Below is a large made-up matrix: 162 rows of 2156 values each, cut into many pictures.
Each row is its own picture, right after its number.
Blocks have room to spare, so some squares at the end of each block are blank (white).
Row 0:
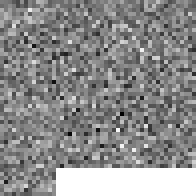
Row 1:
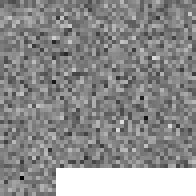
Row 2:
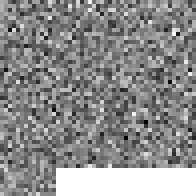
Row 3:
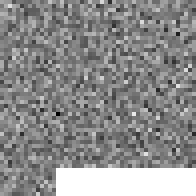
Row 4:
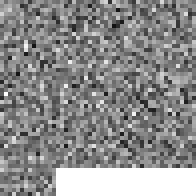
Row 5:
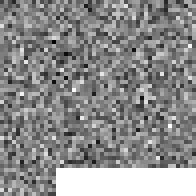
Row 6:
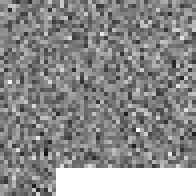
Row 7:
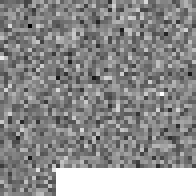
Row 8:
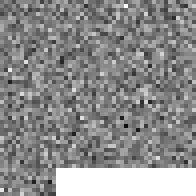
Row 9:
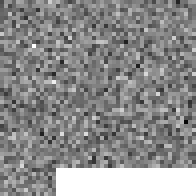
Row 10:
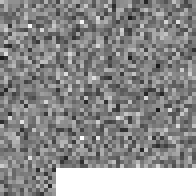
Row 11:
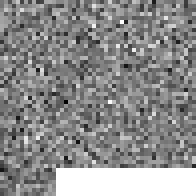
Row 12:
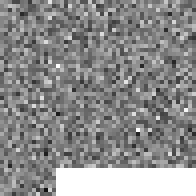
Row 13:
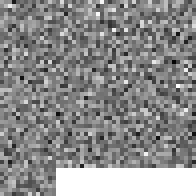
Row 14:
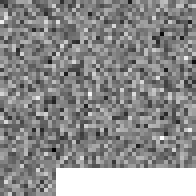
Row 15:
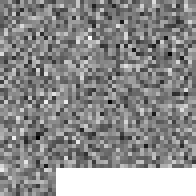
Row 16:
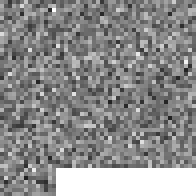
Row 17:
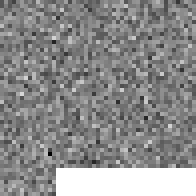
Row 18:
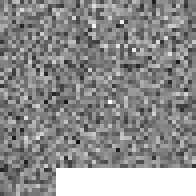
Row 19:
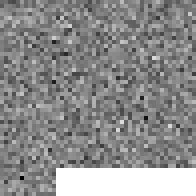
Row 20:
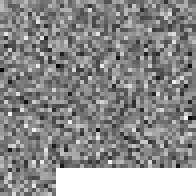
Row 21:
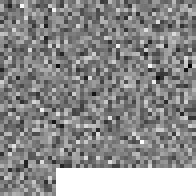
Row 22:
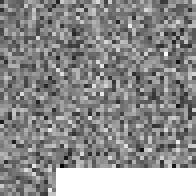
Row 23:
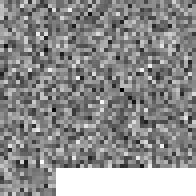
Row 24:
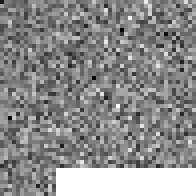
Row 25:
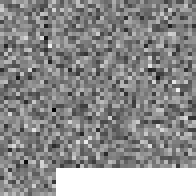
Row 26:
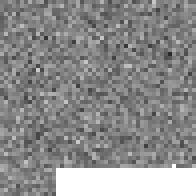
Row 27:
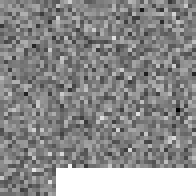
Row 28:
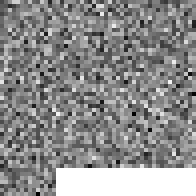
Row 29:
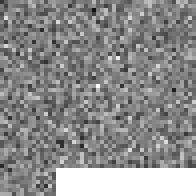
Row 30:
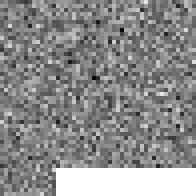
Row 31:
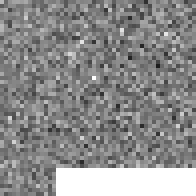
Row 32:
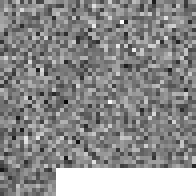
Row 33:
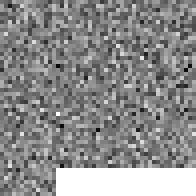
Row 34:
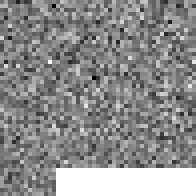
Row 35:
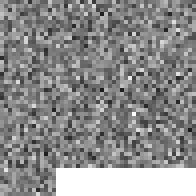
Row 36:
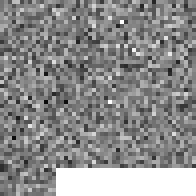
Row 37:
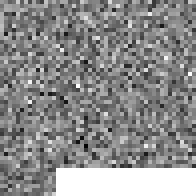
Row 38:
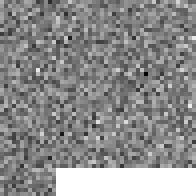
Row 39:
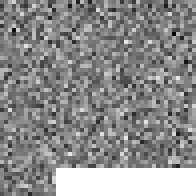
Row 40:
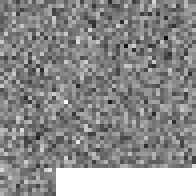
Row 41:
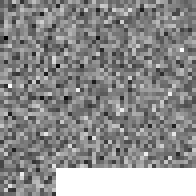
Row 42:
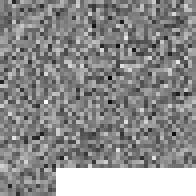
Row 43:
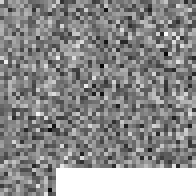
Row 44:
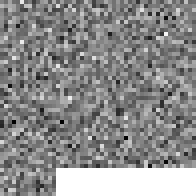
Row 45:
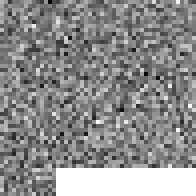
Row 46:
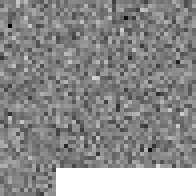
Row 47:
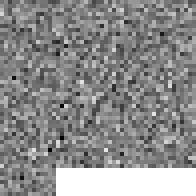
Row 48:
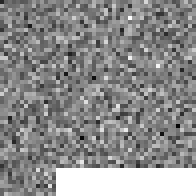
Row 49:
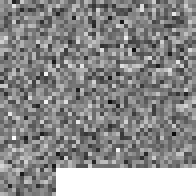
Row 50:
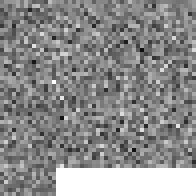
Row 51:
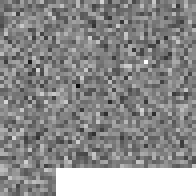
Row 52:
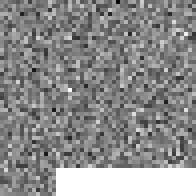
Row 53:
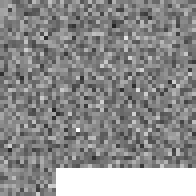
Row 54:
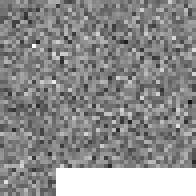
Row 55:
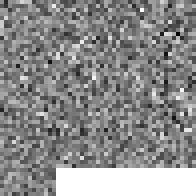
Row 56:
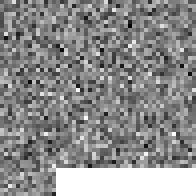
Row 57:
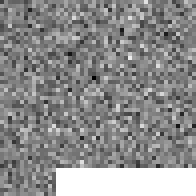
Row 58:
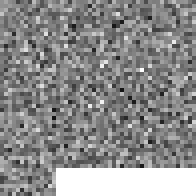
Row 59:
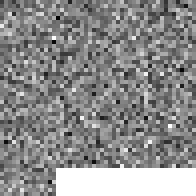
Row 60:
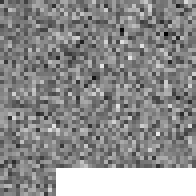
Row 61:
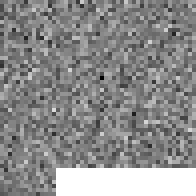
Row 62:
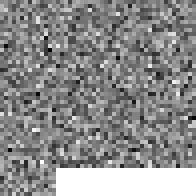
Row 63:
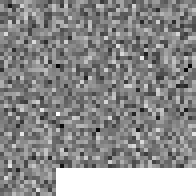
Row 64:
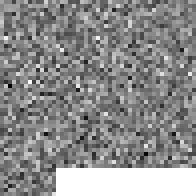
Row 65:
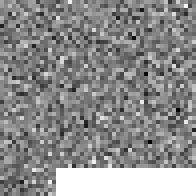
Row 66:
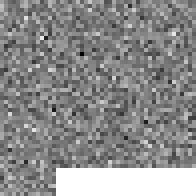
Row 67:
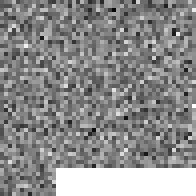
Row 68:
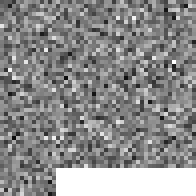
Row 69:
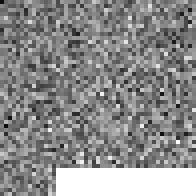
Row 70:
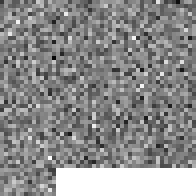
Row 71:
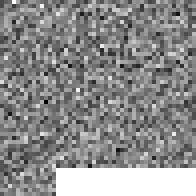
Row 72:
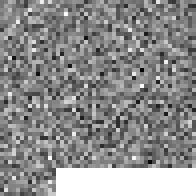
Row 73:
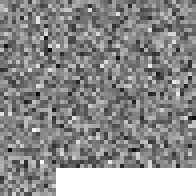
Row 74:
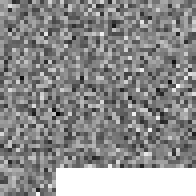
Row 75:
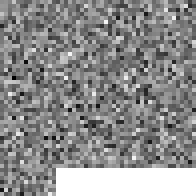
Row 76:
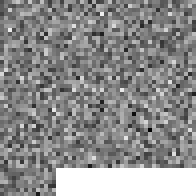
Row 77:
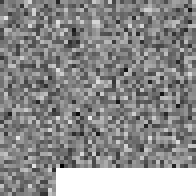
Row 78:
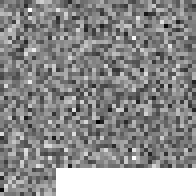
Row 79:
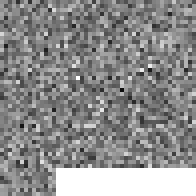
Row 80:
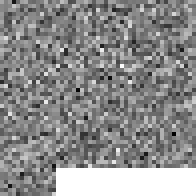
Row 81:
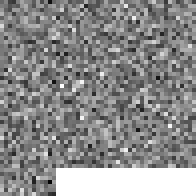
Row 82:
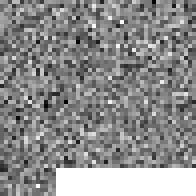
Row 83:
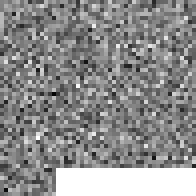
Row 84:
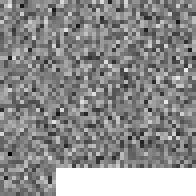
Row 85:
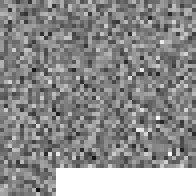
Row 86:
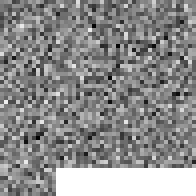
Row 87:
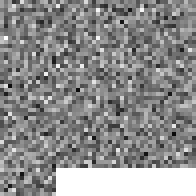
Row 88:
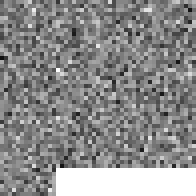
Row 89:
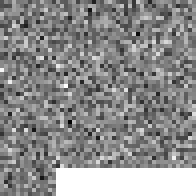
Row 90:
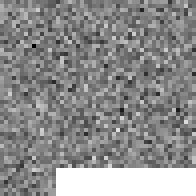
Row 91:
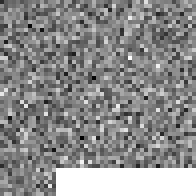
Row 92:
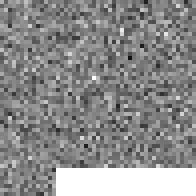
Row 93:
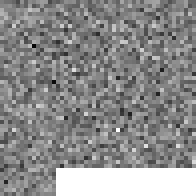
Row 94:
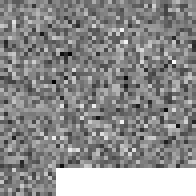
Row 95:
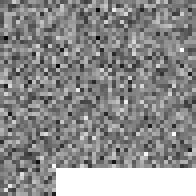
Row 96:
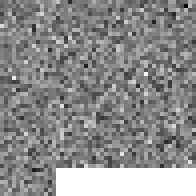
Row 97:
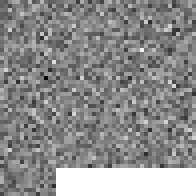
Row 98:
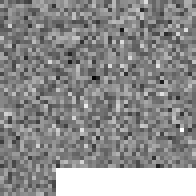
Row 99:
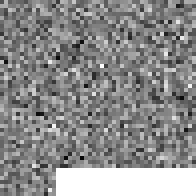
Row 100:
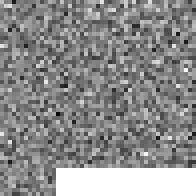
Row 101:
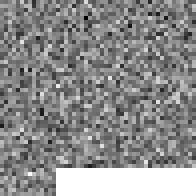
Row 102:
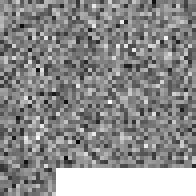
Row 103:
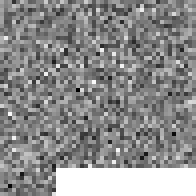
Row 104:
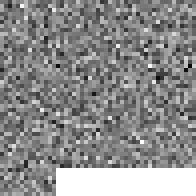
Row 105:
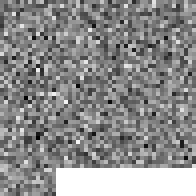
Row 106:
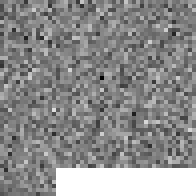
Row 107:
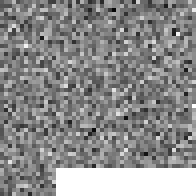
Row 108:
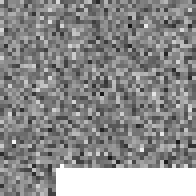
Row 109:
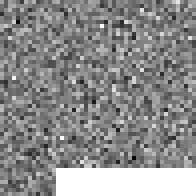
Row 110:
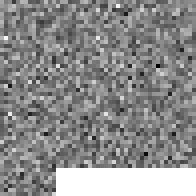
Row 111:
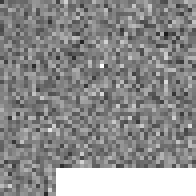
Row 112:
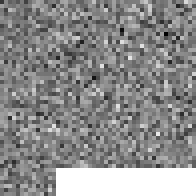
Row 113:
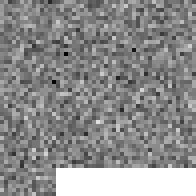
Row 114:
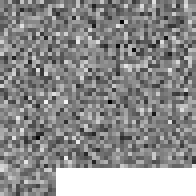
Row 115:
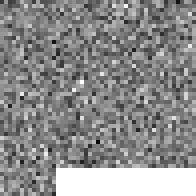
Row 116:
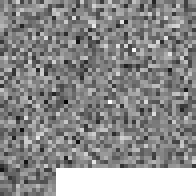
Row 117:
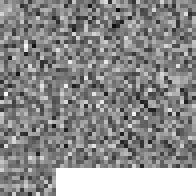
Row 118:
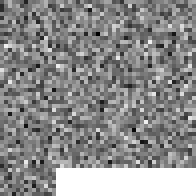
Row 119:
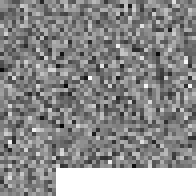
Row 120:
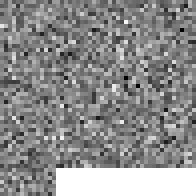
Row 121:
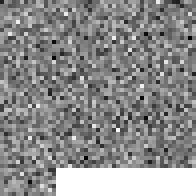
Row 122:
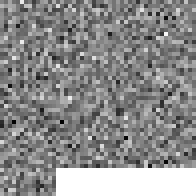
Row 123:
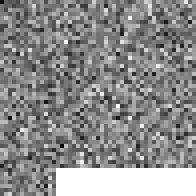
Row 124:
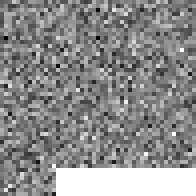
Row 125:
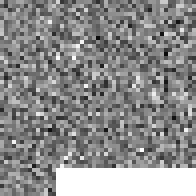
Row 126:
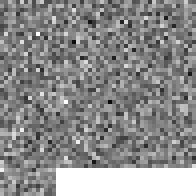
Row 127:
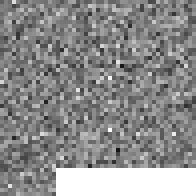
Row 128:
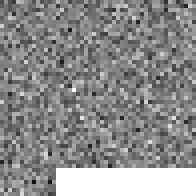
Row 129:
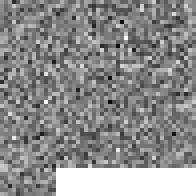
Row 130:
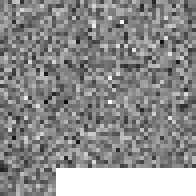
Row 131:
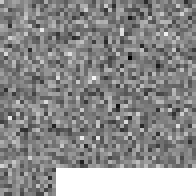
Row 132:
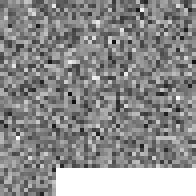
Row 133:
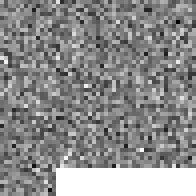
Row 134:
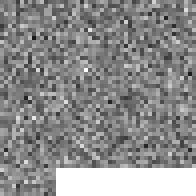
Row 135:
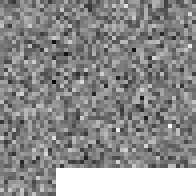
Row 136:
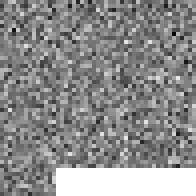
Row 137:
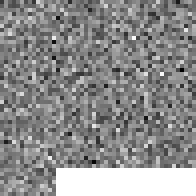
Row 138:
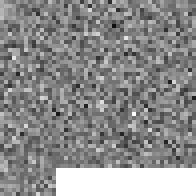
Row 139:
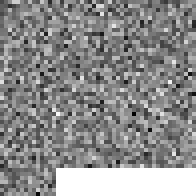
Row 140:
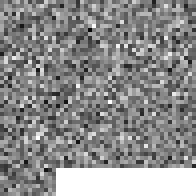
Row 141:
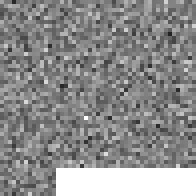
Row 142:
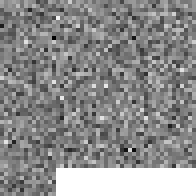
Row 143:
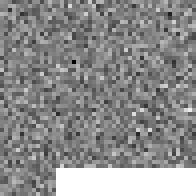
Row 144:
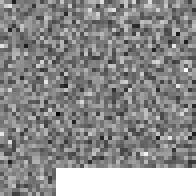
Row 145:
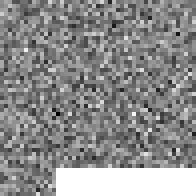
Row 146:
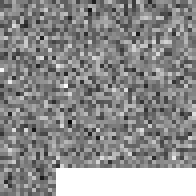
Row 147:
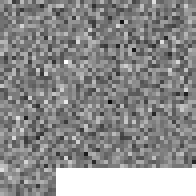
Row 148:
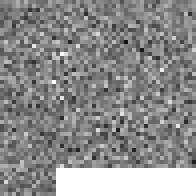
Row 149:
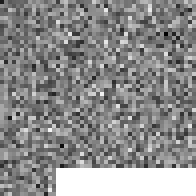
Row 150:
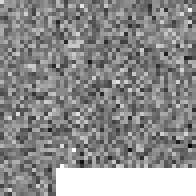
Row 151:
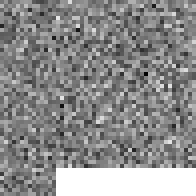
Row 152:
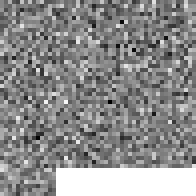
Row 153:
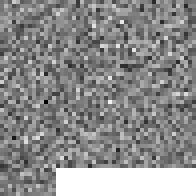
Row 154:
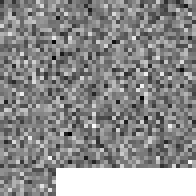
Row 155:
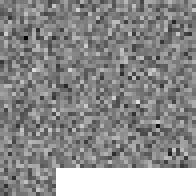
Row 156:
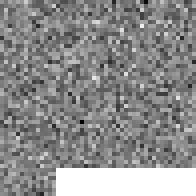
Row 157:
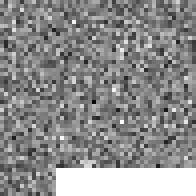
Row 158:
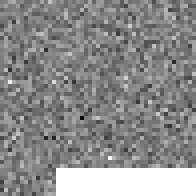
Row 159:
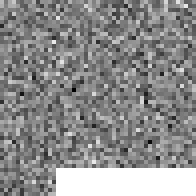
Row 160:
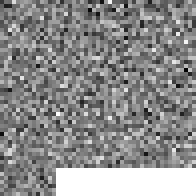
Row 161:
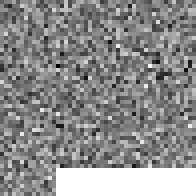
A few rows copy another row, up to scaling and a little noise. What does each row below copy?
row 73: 62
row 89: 146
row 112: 60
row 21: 104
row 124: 95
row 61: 106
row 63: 33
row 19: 1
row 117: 4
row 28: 139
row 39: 136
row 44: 122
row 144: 100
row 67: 107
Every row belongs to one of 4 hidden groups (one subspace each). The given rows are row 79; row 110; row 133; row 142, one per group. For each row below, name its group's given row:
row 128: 142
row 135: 142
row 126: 110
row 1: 142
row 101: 110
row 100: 79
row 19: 142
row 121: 142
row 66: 79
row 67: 79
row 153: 110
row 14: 133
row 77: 133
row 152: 110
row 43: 133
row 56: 110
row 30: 133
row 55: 133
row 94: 142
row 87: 110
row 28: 79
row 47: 142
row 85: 79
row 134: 110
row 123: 133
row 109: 142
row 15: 110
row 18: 110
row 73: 79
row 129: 110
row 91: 133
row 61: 79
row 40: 110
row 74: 79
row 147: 110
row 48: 133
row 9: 142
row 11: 110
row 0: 142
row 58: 79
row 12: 79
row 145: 79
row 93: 142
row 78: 142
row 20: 79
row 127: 110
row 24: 133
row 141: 79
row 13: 79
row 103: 110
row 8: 142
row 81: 142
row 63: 79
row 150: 133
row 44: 110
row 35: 79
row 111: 133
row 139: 79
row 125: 133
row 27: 142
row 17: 142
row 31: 133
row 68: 142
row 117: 79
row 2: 79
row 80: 110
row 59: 142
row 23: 79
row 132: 133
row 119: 79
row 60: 133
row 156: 133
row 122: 110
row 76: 79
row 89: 79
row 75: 142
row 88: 133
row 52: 79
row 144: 79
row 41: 110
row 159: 142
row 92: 133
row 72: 142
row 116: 110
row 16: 79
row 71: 110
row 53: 79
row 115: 142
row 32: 110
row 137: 142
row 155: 79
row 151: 142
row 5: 142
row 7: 133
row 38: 142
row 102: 110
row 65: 142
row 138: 79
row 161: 79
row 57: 133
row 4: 79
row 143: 79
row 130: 110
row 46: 133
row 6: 79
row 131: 133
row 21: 79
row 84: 79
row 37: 110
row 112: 133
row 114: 110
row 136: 79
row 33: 79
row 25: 79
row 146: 79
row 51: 110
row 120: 142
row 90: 142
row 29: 133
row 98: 133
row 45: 142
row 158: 142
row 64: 110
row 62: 79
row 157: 142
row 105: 110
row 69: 133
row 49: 110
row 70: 142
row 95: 110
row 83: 110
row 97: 79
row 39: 79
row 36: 110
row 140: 110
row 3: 79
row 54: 142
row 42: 110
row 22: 133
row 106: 79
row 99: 133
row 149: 133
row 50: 142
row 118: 79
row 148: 142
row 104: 79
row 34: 133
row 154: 142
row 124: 110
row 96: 142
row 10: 133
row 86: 110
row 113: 142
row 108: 133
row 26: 110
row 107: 79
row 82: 110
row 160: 79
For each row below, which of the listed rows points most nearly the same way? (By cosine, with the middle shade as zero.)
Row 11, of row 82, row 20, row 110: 82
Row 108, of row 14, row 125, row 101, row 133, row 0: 125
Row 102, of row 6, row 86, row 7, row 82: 82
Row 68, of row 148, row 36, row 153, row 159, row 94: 94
